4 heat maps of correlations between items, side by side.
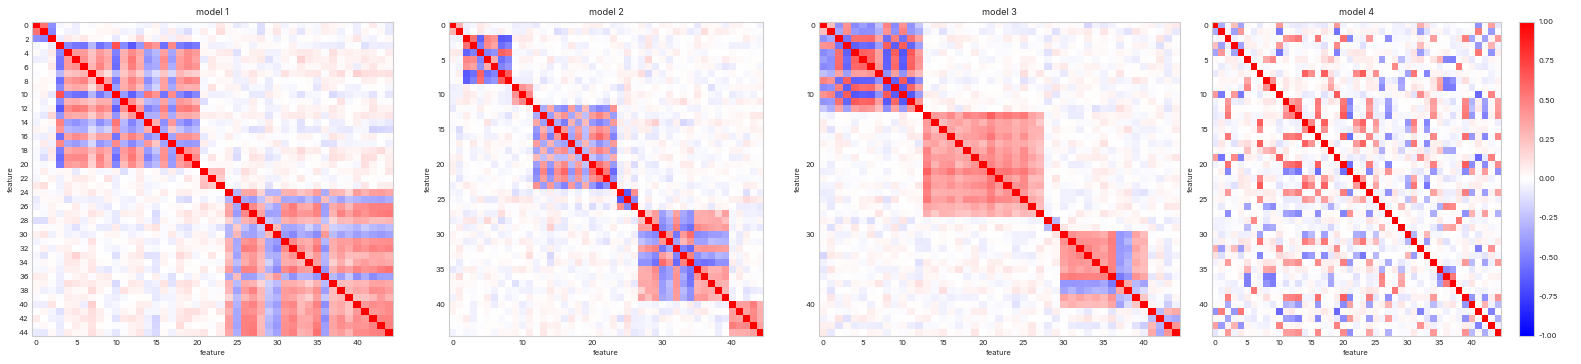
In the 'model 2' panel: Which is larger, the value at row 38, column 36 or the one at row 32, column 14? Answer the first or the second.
the first
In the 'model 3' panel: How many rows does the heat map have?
45
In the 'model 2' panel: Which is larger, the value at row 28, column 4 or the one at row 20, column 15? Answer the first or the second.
the second
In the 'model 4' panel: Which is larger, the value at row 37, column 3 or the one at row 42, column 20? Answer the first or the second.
the first
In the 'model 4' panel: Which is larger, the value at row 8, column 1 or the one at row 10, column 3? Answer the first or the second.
the second
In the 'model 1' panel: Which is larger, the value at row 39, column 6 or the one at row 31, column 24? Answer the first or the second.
the second
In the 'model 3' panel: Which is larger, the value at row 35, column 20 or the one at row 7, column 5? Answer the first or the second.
the second
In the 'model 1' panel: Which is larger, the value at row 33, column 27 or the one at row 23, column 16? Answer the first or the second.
the first
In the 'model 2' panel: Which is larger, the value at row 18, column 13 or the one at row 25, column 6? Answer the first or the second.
the first
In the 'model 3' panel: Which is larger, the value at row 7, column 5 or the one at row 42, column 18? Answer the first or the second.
the first
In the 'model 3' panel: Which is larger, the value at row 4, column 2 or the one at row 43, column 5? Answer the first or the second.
the first
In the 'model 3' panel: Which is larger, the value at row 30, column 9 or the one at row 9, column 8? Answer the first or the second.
the first
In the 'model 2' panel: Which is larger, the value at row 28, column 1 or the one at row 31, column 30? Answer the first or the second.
the second
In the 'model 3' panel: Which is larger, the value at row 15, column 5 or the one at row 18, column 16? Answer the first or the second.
the second
